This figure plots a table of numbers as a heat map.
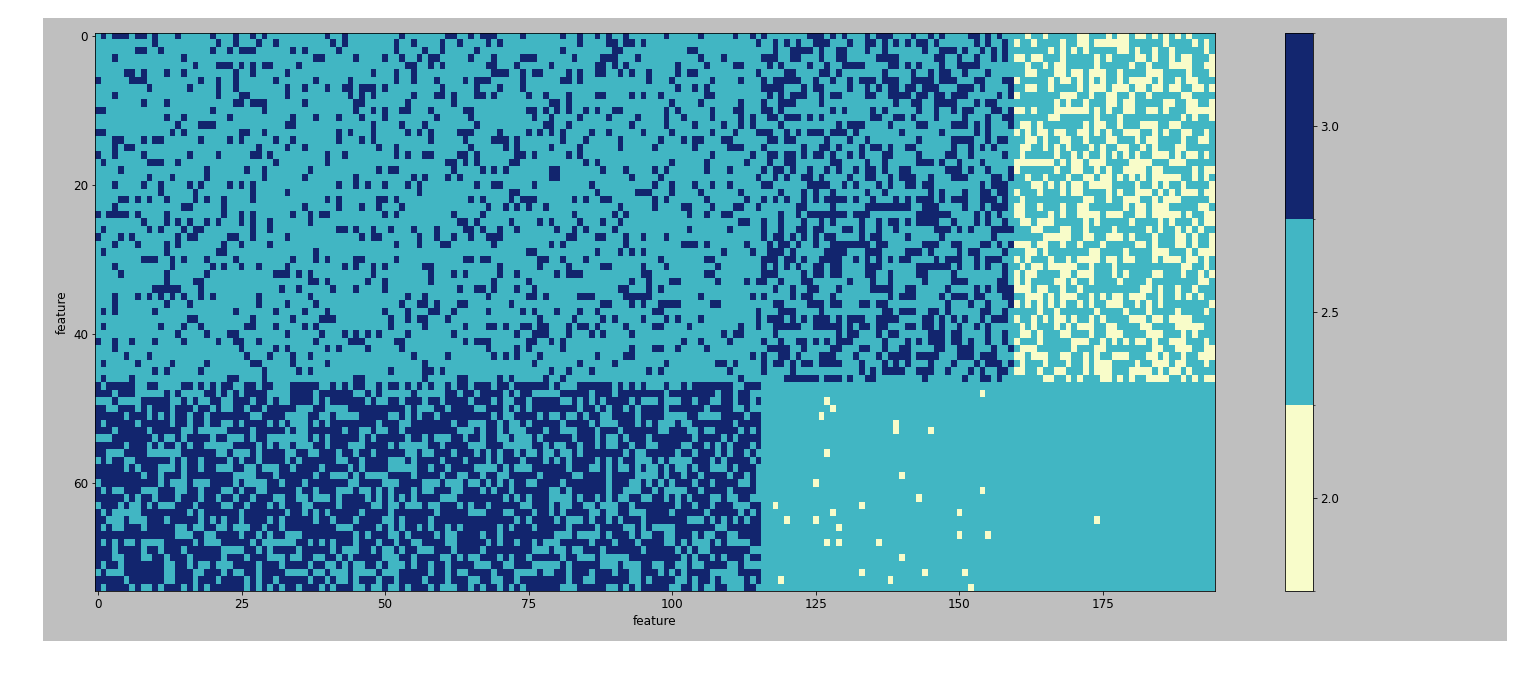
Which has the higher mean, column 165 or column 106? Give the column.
106
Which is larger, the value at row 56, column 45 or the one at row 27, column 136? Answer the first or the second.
the second
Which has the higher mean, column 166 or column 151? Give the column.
151
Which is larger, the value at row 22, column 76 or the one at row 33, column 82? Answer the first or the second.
the first
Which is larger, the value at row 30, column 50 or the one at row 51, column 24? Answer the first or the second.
the second
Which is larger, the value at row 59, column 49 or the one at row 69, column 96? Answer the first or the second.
the second
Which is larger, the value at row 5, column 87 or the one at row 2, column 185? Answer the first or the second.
the first
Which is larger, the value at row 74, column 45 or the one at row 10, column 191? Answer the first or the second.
the first
